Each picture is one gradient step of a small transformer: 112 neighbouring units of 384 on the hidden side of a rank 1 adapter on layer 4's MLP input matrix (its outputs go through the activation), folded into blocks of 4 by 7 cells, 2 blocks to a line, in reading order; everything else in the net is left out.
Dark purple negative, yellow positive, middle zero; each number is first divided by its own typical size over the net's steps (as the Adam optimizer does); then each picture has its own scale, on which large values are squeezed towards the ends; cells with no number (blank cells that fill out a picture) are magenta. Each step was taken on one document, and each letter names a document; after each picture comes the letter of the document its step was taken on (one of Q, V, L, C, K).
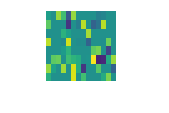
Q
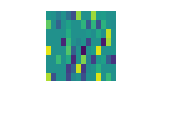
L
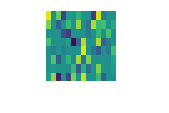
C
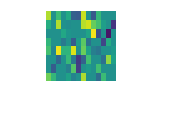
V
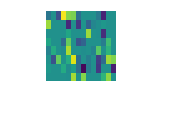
Q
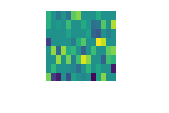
V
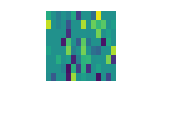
L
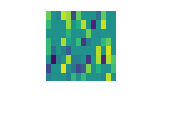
Q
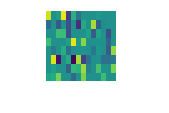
C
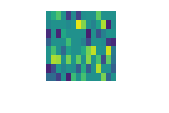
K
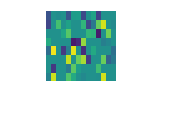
V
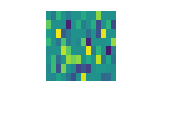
K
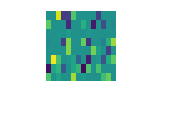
Q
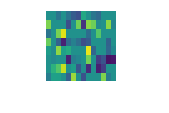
K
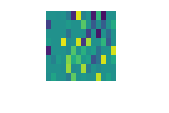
L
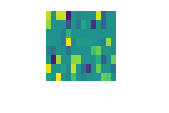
Q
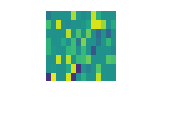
V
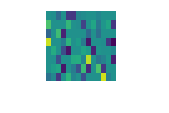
K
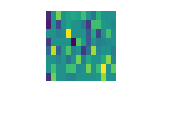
V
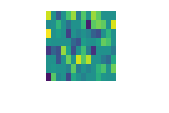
V
